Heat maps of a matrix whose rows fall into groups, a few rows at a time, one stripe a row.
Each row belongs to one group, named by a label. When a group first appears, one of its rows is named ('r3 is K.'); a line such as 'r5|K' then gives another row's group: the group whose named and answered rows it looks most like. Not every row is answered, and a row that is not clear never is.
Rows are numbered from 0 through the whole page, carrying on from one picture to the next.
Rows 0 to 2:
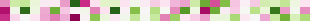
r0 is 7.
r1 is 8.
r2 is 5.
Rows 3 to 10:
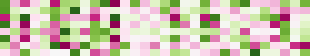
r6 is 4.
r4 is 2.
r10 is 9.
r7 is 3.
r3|4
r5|8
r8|4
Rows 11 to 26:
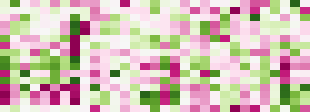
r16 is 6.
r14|7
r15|7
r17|5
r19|2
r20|2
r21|8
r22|2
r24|5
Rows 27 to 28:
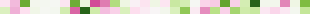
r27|9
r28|6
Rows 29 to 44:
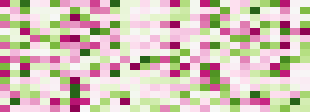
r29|8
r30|9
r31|6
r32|8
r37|5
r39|8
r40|6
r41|7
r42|9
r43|3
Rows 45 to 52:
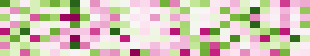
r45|2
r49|8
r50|3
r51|7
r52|4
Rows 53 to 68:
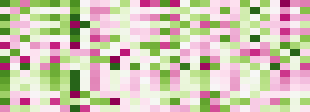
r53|2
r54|9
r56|6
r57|2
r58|9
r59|5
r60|3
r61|4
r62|8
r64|2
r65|2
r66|6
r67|4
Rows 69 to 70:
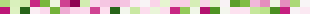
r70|8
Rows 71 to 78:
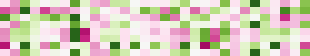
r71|9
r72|5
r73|2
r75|7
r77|8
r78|9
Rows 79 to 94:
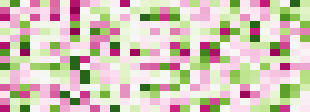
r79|3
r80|5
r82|9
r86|4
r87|7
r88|2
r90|6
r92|3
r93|7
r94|8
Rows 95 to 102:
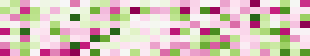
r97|9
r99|8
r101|7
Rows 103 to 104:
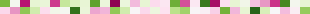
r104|9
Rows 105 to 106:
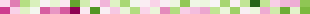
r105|9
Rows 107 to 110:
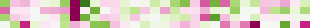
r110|3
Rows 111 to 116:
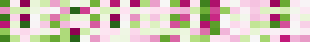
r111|4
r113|4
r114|8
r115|6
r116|2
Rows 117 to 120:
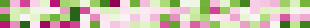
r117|4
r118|7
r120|5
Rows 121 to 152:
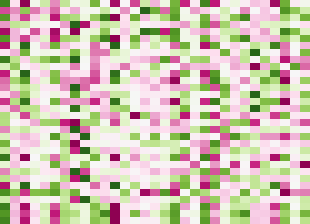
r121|4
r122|5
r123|4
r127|8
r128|9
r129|2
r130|3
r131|8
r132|8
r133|7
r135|8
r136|9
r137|4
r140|6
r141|6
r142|6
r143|4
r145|7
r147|8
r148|2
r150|4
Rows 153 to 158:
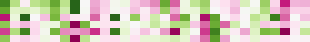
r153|2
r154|2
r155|8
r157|8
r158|6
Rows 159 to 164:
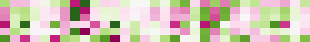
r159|6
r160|7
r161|7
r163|7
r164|4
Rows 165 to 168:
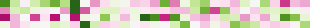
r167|5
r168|6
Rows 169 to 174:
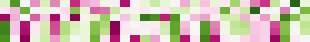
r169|3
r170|9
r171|5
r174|4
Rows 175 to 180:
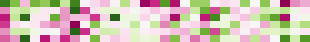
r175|2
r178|5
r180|5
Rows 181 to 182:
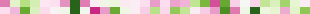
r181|7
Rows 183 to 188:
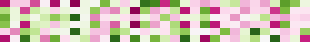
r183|5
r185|2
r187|9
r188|8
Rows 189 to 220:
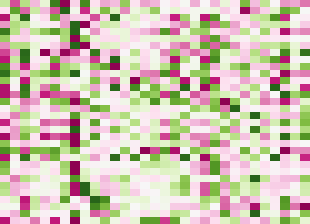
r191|8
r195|7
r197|8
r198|4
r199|2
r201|8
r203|6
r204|3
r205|9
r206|5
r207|9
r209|6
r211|8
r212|6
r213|6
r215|6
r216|6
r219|9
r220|5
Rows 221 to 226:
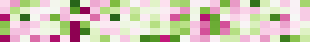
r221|9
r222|7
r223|8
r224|6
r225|6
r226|5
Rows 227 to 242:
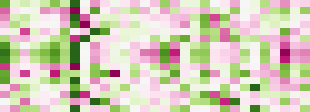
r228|5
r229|7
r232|6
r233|2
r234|2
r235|2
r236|5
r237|4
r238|2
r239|9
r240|7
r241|3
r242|9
